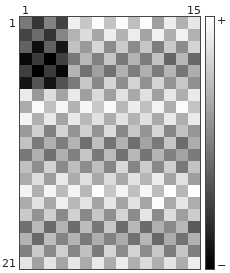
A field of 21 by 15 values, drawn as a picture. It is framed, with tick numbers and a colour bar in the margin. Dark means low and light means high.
The ninth with the lowest average is the top left. Stripes running across repeat 3 times from top to bottom. An odd patch, lower than its surroundings, sits in the top left.
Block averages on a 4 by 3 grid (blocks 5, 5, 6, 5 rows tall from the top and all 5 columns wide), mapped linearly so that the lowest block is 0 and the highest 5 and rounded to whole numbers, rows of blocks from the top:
0 4 4 / 4 5 5 / 4 4 4 / 4 4 4
